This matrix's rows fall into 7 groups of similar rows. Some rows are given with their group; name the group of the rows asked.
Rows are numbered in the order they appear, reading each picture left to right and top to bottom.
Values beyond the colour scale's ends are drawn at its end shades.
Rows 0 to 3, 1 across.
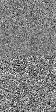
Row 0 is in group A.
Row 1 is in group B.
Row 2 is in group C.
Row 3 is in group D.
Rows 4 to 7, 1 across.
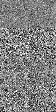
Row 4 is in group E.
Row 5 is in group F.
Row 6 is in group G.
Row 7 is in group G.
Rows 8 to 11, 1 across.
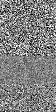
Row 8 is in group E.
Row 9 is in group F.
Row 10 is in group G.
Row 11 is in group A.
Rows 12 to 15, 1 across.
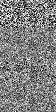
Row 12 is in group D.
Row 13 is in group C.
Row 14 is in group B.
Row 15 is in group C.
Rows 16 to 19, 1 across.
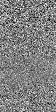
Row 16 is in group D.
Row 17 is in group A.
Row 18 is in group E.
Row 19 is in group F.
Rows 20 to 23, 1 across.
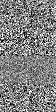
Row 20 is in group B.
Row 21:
E
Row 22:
A
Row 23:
F
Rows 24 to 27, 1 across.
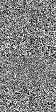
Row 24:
B
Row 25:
A
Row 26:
D
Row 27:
F
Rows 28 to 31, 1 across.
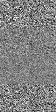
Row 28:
F
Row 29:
F
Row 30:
F
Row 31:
F
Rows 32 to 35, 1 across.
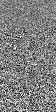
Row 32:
A
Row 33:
D
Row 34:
C
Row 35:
F
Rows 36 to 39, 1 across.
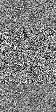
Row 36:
D
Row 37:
D
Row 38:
A
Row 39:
D
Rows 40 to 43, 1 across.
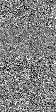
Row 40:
E
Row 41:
F
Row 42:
B
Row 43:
F
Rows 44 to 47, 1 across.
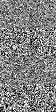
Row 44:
F
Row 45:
A
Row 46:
D
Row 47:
G
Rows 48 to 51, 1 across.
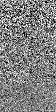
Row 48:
A
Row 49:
E
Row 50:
F
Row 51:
E
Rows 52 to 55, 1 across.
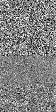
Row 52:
F
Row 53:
A
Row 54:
E
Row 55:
C
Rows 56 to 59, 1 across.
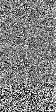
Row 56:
E
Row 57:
C
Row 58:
E
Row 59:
E
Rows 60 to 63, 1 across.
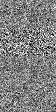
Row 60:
B
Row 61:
F
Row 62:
B
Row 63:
D
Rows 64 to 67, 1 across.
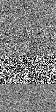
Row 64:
E
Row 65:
B
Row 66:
G
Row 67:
F
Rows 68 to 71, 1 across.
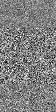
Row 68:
C
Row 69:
D
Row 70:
G
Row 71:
F
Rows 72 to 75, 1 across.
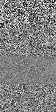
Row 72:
G
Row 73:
F
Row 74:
E
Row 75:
D
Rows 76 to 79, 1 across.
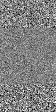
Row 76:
A
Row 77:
D
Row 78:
E
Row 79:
A
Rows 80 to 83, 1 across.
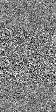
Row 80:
G
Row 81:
E
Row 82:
F
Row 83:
C
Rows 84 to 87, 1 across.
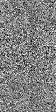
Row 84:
G
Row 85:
A
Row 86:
E
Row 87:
F
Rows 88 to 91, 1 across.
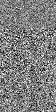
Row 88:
D
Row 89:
D
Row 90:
E
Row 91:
B
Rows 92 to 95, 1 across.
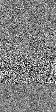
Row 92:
D
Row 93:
F
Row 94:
E
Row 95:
B
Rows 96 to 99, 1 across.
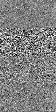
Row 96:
E
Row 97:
D
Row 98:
F
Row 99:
E
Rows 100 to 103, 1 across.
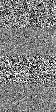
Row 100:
B
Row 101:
E
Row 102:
F
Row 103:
A
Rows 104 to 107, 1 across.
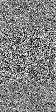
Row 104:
F
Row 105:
A
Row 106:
C
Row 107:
F
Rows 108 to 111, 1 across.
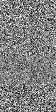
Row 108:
F
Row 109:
A
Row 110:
B
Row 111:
D
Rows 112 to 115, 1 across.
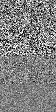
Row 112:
B
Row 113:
F
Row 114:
G
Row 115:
D
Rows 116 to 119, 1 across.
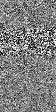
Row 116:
G
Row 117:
C
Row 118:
E
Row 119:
B
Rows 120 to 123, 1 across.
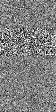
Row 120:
D
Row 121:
E
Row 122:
E
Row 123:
A
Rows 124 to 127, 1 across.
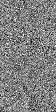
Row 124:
D
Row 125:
A
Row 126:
D
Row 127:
G
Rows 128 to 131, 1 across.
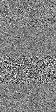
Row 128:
F
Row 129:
D
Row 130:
D
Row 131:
F
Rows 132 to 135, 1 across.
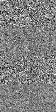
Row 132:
F
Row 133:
G
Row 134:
A
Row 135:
F
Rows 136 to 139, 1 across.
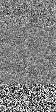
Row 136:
B
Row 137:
C
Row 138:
C
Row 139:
F
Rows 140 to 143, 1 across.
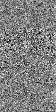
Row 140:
B
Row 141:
B
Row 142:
E
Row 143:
E
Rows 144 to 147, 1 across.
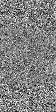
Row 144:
C
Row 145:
G
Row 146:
E
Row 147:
F
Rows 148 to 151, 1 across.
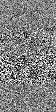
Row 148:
A
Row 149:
E
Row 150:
D
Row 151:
D
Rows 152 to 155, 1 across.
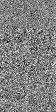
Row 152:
A
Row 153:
B
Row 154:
E
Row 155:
C
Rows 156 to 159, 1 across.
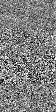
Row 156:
C
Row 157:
E
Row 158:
G
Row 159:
B
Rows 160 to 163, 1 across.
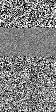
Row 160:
E
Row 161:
D
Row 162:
B
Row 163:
A
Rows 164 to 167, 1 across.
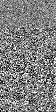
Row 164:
A
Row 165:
D
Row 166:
C
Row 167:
C
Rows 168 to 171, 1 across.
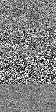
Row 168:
A
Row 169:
C
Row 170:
C
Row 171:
F
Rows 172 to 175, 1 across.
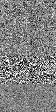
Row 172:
G
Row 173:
A
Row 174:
F
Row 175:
G
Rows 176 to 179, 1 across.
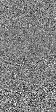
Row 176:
A
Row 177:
G
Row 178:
D
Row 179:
D
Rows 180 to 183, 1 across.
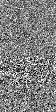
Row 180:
D
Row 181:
E
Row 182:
C
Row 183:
B
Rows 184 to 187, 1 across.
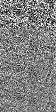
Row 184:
C
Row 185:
F
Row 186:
C
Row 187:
C
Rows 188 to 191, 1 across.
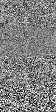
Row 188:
G
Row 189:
E
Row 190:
G
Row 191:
C
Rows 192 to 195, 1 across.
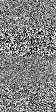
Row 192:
F
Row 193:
B
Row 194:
E
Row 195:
F
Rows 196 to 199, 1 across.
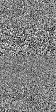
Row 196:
A
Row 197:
C
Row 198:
A
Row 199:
A
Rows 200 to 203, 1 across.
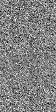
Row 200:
D
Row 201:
F
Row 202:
F
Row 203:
F
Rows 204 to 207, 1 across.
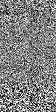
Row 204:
B
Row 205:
F
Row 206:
A
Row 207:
F
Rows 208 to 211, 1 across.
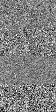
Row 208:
B
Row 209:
G
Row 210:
D
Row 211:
G
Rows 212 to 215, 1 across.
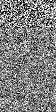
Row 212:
E
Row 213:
B
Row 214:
D
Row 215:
C
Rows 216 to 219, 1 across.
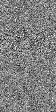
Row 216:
D
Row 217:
D
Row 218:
C
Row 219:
G
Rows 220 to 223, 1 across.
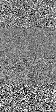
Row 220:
E
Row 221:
G
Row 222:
G
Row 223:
E
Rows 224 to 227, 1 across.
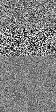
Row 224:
D
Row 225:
D
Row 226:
D
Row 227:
G
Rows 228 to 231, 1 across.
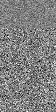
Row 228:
D
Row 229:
A
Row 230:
B
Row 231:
F
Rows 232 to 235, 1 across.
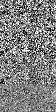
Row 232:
B
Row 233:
G
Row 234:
G
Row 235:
E
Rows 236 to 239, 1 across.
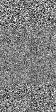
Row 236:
D
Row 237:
B
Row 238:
B
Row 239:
B
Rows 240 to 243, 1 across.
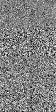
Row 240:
E
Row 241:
A
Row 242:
F
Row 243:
A
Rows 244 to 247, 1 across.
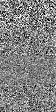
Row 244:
F
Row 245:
E
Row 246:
C
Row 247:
G
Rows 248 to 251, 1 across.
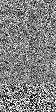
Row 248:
C
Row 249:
F
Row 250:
B
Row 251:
F
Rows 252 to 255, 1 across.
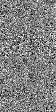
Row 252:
E
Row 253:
A
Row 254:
G
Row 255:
E
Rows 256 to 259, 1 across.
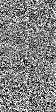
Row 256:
C
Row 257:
C
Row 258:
E
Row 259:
F
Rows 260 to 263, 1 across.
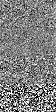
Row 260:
E
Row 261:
E
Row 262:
C
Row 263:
D
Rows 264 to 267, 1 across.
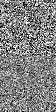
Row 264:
G
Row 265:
F
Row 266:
C
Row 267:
A
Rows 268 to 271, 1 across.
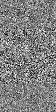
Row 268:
C
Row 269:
G
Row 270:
D
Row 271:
A
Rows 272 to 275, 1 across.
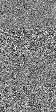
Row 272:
E
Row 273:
D
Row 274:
D
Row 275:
G
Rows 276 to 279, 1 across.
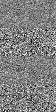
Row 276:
C
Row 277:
A
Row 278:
C
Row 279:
A
